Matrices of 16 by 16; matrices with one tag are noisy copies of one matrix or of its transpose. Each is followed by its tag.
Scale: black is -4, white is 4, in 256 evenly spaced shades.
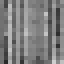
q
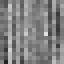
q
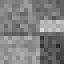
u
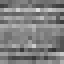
q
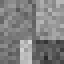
u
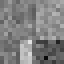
u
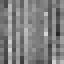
q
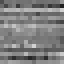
q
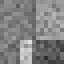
u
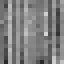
q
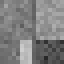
u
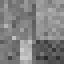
u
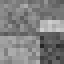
u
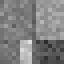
u
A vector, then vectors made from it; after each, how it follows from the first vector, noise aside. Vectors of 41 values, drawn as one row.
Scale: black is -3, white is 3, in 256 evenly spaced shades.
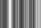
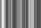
wrapped around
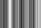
copied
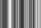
copied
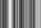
copied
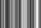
wrapped around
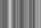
shrunk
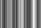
wrapped around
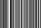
sign-scrambled
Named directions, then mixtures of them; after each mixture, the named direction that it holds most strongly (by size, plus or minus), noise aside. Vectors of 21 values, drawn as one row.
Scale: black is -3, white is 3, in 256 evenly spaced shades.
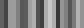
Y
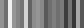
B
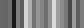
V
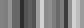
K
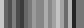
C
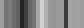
K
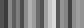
Y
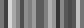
Y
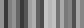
Y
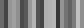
Y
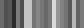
V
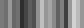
K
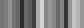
K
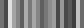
B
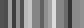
V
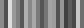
B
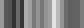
V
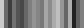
C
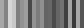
B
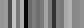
V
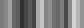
K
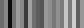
B
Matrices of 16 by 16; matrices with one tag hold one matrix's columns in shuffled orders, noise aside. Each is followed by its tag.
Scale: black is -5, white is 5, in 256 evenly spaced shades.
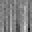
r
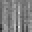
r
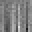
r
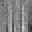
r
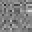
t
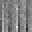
r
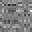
t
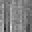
r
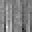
r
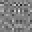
t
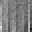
r
